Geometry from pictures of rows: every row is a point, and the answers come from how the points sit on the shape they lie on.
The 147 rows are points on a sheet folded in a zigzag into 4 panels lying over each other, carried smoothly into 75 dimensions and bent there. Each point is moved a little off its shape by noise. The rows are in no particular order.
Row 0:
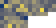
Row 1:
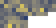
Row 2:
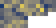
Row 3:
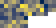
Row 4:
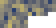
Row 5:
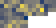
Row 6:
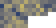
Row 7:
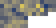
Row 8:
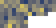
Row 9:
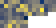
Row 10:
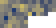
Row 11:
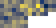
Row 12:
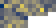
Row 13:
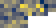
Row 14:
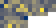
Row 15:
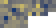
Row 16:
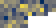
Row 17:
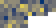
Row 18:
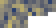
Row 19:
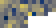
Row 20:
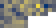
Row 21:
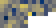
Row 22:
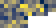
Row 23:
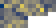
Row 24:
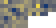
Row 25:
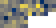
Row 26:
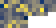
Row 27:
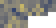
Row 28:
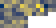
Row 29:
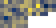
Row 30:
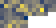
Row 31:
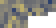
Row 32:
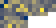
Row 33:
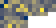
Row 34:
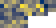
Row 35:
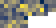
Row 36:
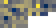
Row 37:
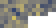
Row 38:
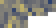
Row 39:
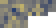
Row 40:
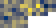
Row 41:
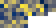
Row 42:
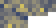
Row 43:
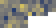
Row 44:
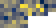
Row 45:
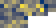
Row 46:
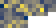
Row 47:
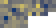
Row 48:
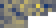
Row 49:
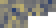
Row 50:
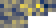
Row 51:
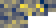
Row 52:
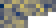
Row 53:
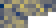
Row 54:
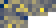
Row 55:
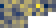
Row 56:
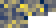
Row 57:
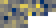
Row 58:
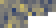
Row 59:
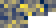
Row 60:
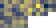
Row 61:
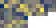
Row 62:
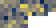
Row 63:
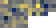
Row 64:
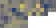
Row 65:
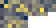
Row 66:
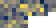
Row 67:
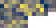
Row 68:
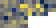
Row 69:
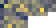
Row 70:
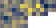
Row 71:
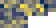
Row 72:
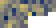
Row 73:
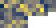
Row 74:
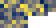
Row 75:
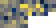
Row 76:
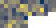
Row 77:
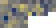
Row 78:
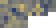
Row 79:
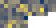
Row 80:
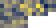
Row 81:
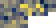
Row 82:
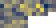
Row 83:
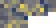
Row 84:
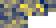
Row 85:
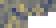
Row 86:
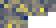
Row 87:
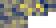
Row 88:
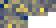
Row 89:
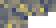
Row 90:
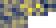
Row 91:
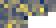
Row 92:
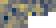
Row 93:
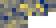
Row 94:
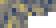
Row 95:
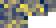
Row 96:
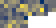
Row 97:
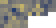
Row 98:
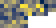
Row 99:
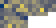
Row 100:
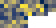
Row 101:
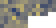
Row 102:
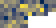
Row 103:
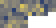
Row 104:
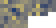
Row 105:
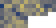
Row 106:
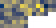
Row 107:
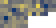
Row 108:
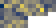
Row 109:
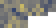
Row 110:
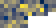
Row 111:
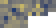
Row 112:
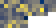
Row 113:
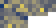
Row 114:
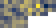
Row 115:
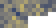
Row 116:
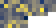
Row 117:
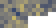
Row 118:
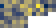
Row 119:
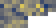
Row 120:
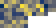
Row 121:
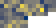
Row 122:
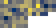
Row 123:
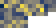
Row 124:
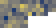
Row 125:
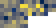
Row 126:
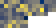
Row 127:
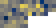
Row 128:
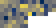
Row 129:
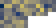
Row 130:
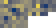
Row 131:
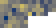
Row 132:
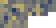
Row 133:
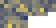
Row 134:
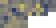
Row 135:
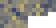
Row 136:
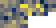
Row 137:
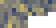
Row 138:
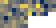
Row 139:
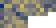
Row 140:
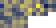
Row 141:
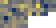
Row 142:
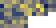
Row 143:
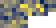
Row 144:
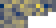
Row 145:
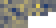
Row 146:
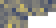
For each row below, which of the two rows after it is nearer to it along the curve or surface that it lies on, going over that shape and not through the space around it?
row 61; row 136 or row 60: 136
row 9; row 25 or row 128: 128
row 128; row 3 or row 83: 3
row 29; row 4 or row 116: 4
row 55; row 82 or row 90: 90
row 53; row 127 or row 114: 114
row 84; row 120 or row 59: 120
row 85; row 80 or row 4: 4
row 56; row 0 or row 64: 0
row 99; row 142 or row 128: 142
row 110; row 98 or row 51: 98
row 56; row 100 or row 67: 100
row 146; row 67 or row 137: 137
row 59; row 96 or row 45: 96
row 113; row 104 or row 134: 134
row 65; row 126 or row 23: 23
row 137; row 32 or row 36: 32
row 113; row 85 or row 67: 85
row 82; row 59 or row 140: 140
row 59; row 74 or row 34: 74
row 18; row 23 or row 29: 23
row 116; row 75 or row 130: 75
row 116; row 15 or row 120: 120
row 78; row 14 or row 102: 14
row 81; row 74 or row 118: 74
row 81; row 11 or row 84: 84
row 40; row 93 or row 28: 28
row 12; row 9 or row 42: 42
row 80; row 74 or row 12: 12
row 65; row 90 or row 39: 39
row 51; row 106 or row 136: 136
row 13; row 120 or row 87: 120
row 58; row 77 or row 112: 77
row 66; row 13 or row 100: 100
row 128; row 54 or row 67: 67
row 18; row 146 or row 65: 146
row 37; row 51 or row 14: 14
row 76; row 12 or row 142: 12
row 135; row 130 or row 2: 130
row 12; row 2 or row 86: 2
